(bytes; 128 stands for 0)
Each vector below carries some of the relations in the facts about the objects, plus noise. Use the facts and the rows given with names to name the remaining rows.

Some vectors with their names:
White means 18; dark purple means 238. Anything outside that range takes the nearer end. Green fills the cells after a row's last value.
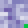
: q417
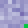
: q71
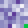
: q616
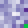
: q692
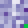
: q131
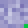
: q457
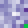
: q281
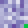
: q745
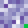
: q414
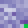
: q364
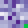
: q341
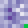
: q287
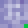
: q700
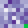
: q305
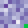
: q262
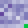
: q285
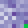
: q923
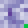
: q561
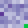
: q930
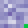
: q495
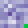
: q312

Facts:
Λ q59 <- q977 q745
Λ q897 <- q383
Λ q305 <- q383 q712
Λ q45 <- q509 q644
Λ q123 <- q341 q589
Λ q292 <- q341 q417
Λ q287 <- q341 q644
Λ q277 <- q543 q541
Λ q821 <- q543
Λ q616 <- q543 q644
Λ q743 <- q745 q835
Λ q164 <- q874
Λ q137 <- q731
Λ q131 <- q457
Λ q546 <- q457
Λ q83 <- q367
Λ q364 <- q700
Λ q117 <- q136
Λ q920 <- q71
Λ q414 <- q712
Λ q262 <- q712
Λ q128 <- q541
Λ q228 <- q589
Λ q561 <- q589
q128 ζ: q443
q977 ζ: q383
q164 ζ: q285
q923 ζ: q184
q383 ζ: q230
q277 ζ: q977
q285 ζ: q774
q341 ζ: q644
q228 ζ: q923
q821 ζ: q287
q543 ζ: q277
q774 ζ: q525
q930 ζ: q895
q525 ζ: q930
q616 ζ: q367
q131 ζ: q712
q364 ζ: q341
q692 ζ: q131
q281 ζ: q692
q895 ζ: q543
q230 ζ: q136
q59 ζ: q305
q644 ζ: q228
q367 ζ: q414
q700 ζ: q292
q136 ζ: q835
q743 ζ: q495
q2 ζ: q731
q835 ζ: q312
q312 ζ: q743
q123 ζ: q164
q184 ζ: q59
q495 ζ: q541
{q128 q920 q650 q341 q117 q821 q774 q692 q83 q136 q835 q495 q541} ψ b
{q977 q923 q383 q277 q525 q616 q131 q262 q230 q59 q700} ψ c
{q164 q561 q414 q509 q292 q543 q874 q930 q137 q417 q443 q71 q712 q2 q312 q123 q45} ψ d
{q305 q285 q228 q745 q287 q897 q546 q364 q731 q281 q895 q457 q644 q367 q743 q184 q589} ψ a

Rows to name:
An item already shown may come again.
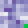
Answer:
q589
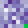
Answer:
q305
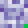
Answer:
q541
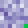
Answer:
q128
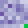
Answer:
q164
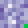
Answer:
q136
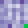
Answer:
q367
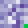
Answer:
q835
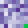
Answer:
q383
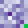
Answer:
q743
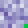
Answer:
q128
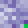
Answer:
q184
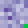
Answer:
q509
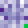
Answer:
q277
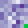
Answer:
q977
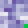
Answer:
q589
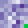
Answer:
q977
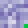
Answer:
q230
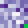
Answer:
q712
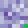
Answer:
q821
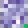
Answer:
q414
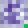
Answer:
q123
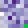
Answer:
q644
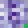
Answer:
q228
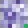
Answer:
q616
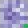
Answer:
q45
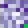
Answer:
q712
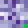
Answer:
q341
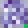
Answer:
q305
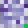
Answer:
q543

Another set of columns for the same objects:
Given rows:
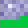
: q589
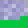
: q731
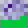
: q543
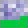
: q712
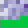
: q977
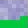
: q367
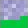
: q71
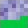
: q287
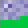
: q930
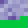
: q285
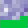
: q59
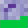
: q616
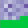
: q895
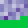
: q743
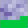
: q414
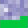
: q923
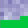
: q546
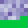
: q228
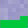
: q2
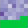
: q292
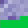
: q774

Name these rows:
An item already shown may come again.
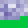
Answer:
q712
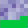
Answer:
q287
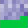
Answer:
q341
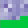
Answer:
q136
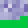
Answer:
q230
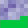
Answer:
q45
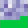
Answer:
q383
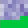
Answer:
q644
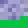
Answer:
q164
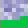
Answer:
q131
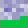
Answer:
q131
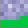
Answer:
q417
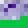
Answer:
q277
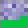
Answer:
q123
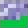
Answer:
q835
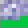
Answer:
q745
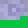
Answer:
q364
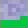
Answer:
q364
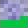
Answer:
q164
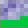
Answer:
q45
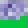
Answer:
q541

